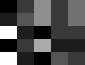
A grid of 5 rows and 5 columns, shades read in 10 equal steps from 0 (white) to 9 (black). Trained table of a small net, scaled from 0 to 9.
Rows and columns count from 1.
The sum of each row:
32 30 31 35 30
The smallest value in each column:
0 6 3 6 5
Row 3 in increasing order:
0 7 7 8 9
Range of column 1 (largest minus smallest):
9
